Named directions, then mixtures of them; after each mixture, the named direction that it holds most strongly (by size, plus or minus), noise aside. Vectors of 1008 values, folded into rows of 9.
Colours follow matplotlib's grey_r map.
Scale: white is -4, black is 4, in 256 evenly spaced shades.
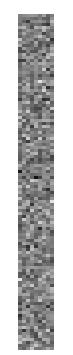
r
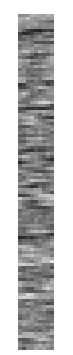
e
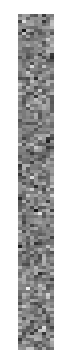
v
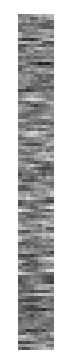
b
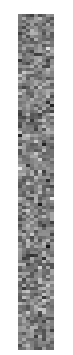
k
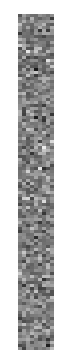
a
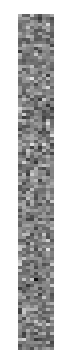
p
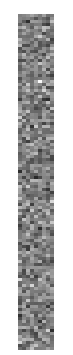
r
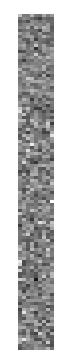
p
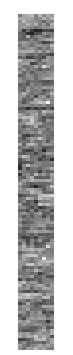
e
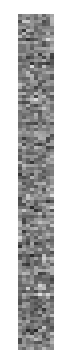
v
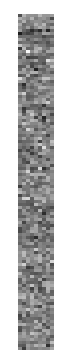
a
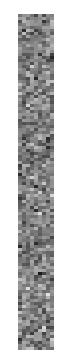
v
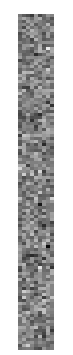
k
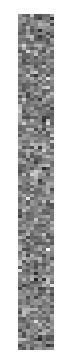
p
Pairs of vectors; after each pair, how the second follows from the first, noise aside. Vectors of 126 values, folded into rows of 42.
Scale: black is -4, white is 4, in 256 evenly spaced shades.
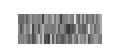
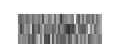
copied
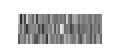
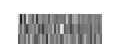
copied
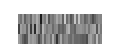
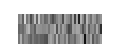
wrapped around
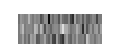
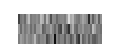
wrapped around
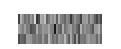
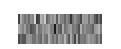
copied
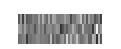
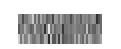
wrapped around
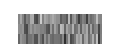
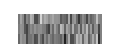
copied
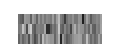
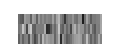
copied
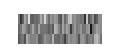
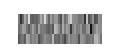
copied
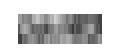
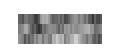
wrapped around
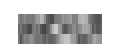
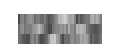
wrapped around
